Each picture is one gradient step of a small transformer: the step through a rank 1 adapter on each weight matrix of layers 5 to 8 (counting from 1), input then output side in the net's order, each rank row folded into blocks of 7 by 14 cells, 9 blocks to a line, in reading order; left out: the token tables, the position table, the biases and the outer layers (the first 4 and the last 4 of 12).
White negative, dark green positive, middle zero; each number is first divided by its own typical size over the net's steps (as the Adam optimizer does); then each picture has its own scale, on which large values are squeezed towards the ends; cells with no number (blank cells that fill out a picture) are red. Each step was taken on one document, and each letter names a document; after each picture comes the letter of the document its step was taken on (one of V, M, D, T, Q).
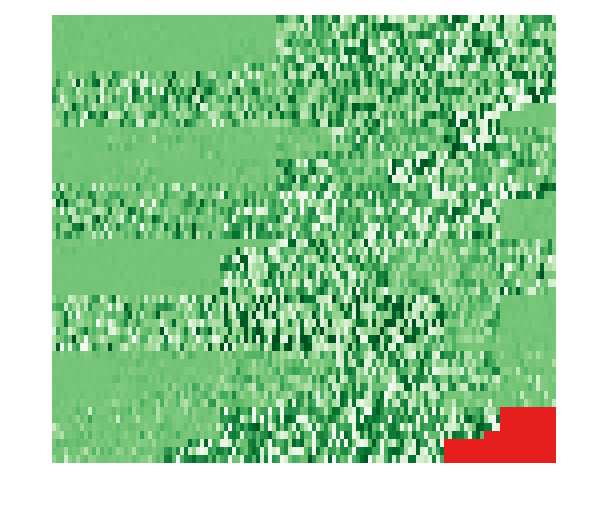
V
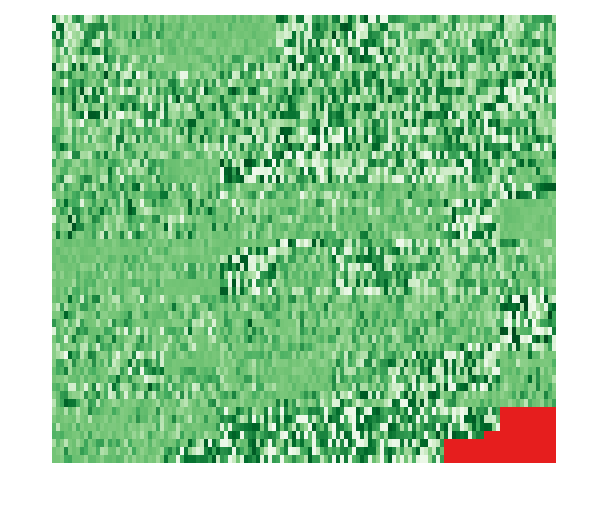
V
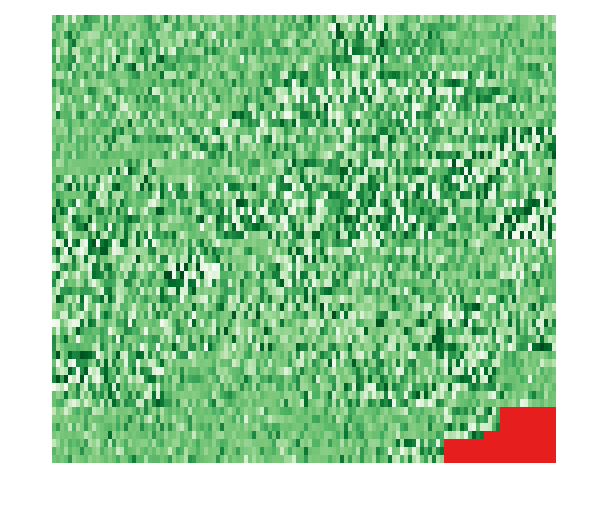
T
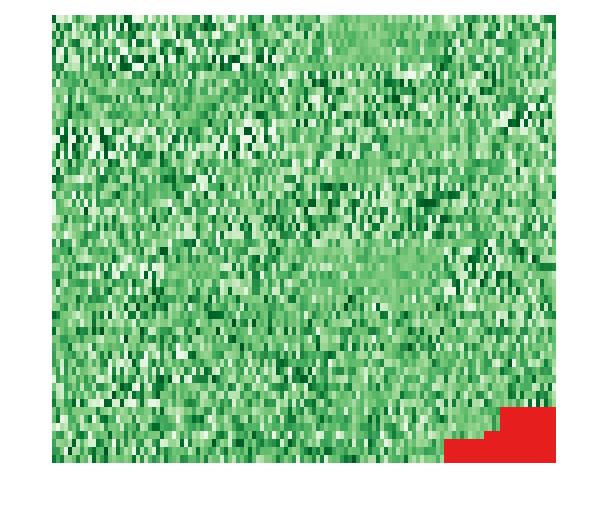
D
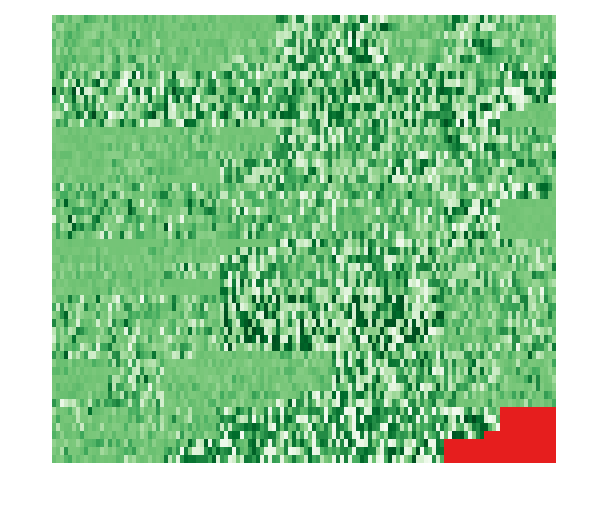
V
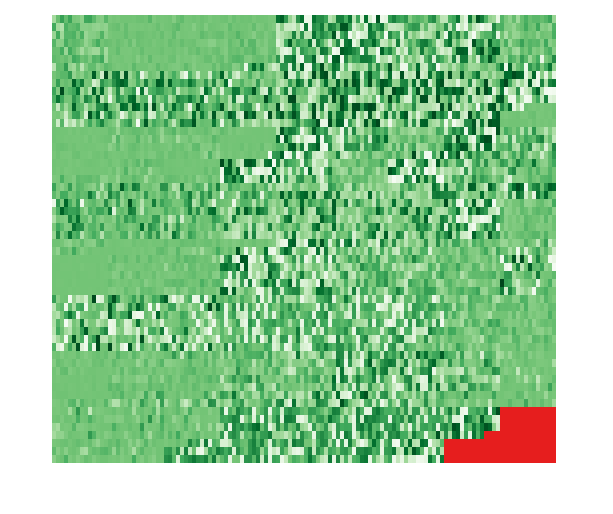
V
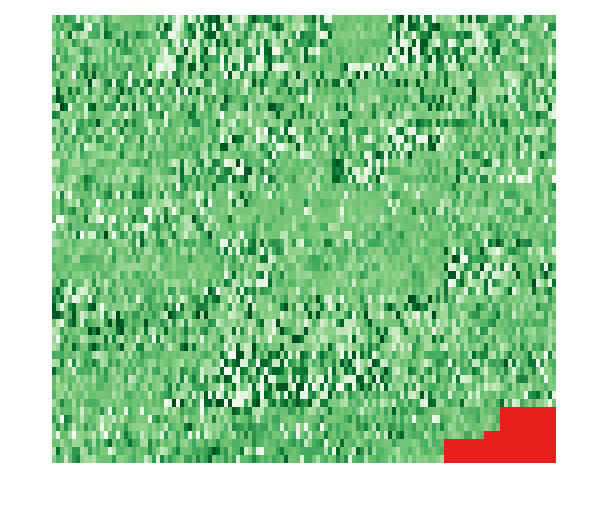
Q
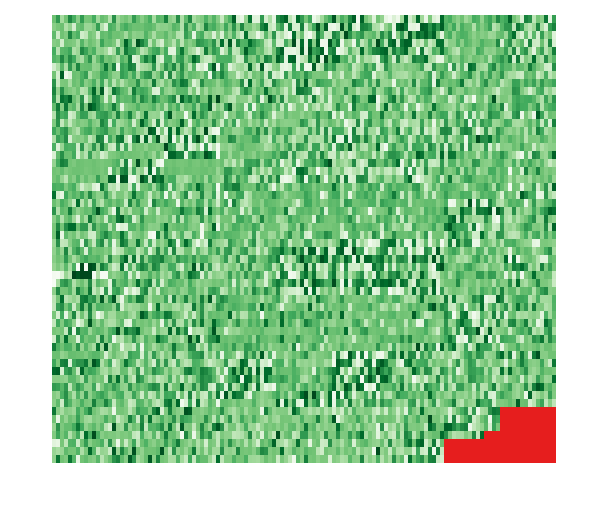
T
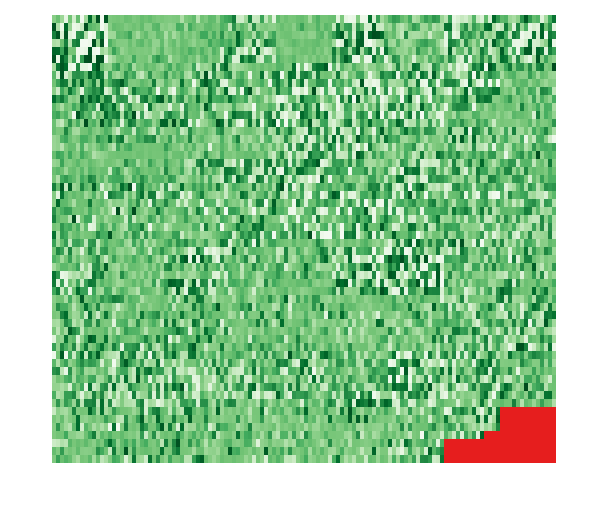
T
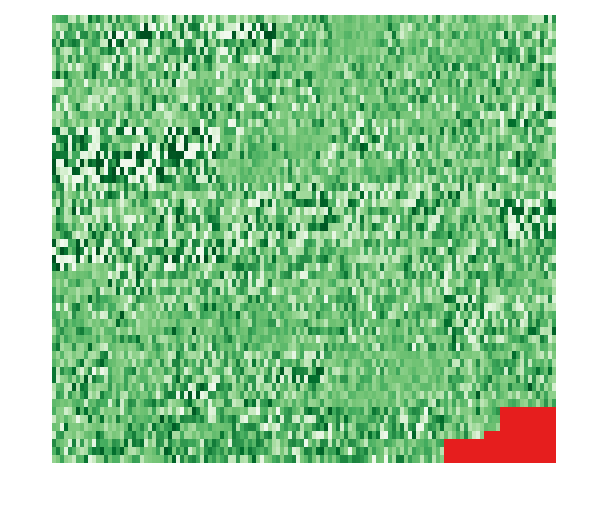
D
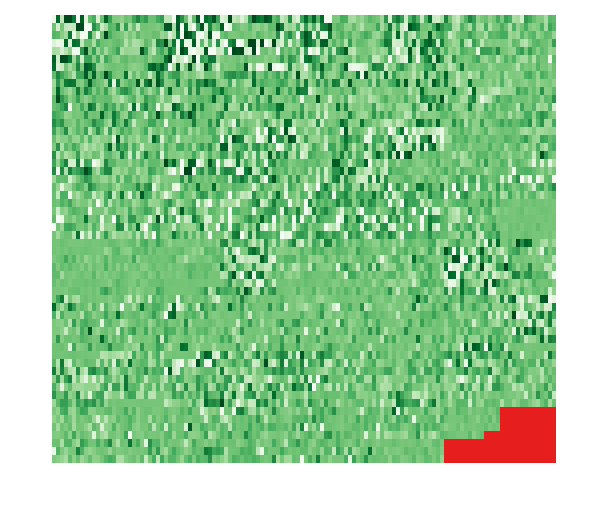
Q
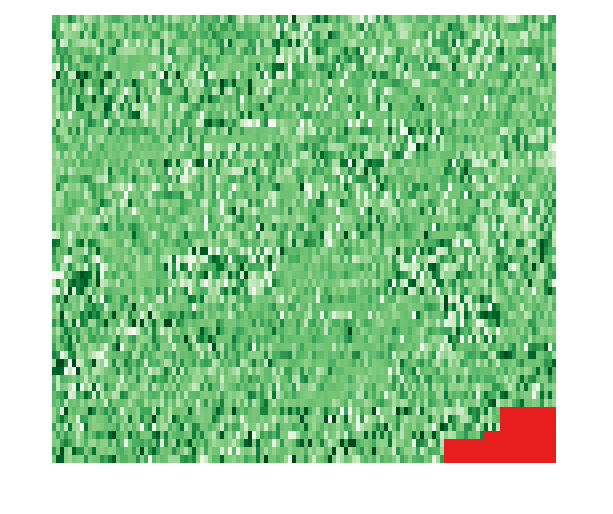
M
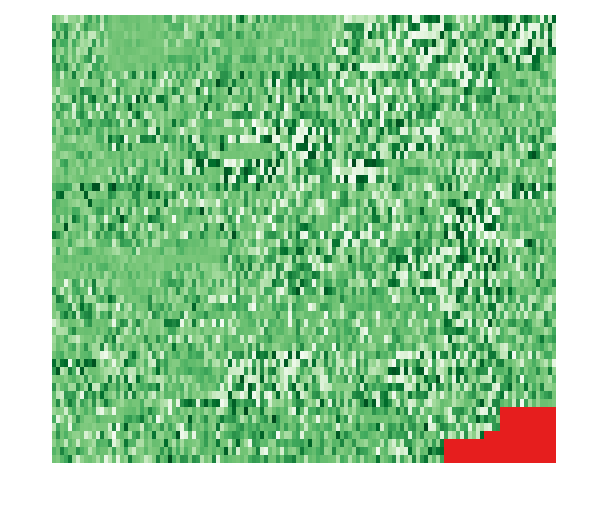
T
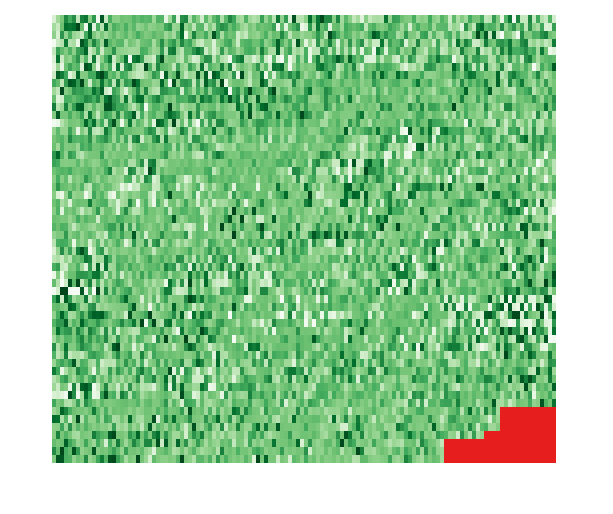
M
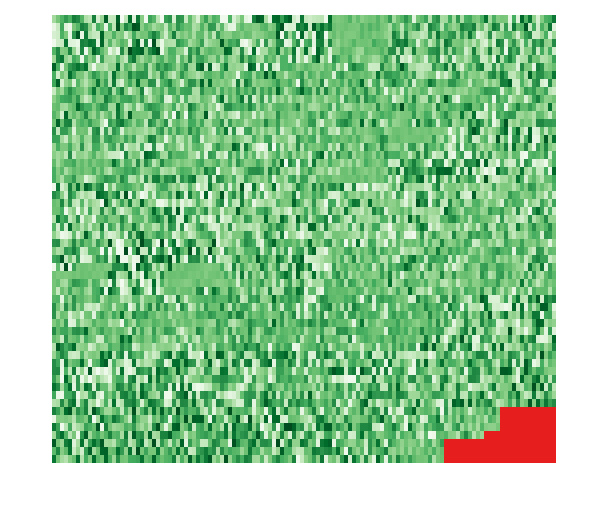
D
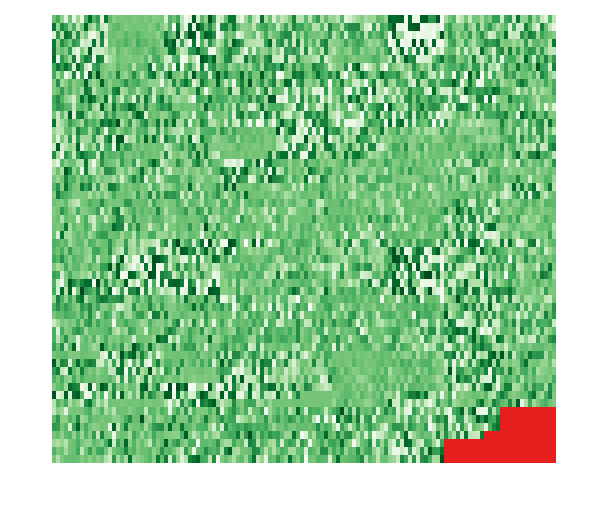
T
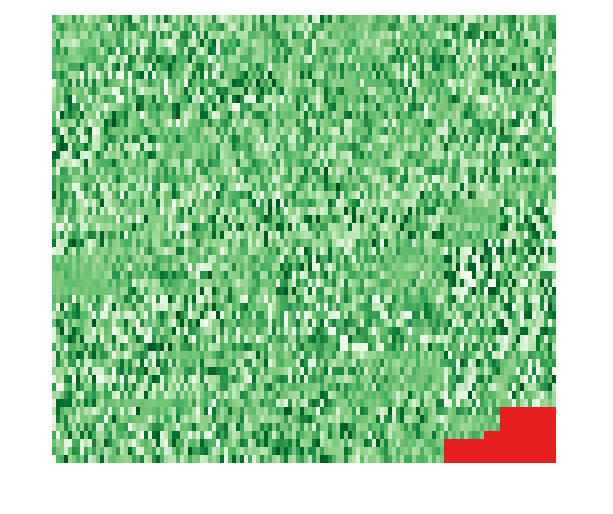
D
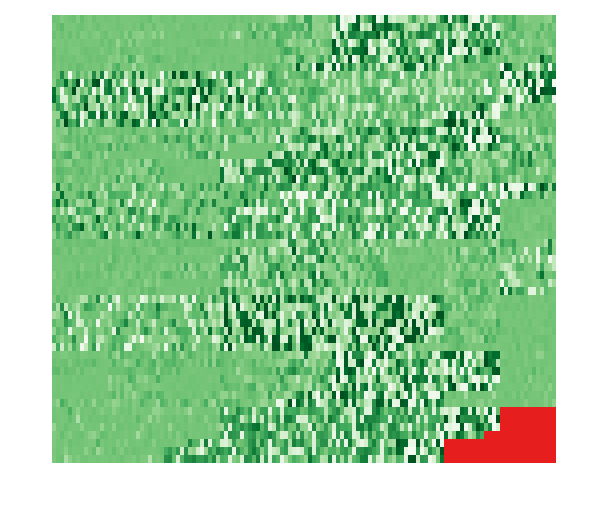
V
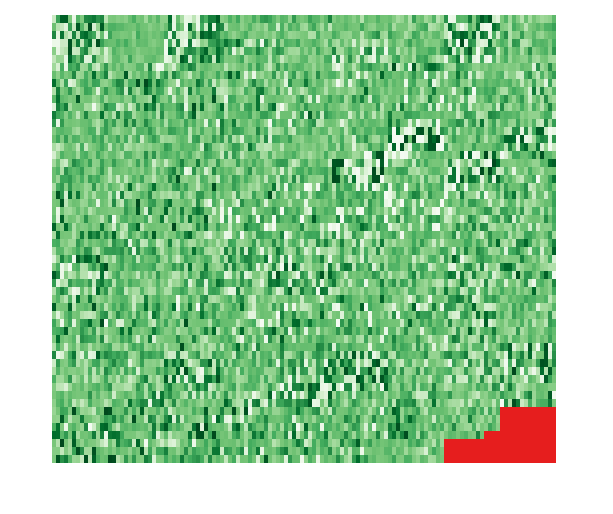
Q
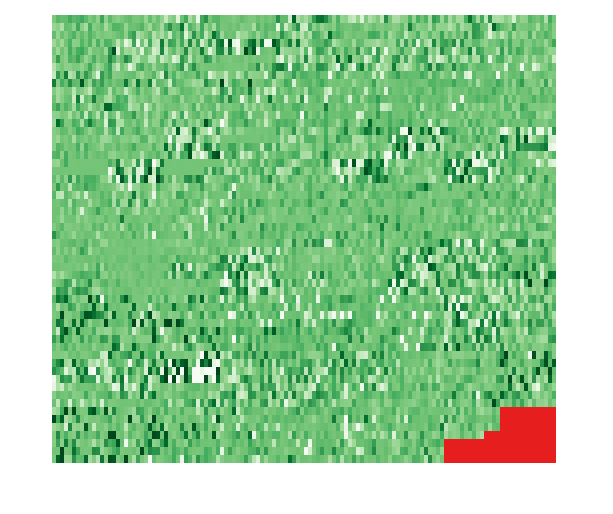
M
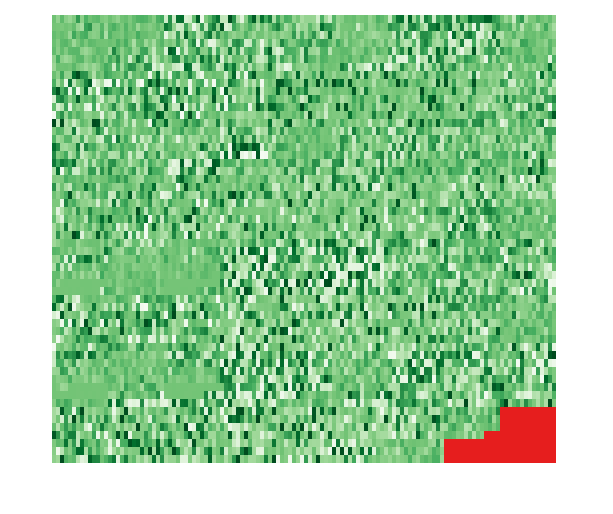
Q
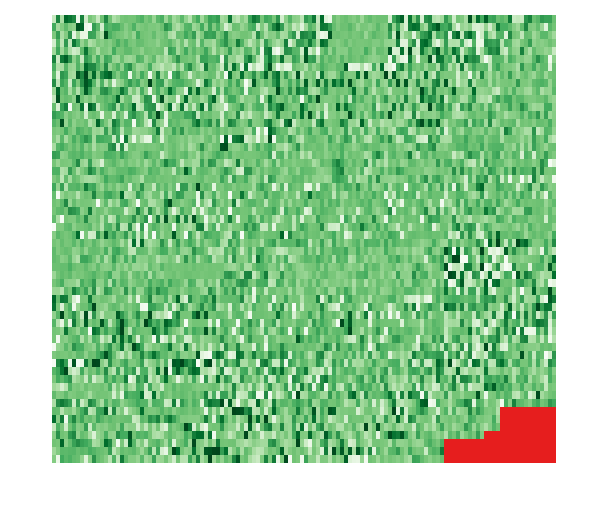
Q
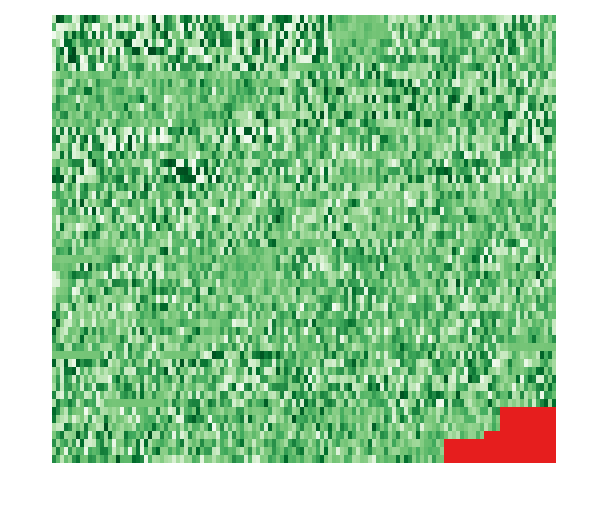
D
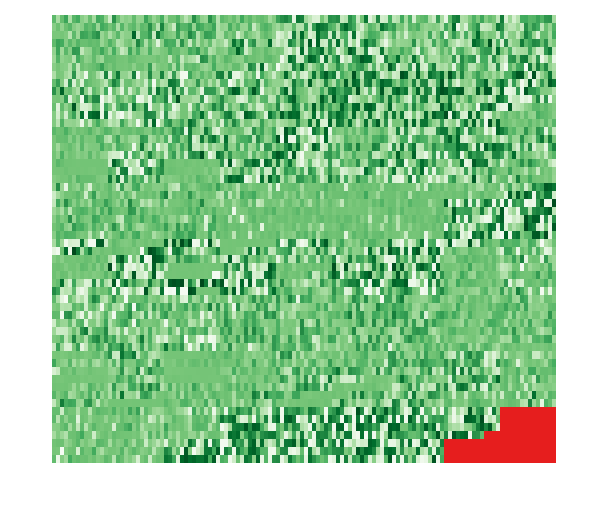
V
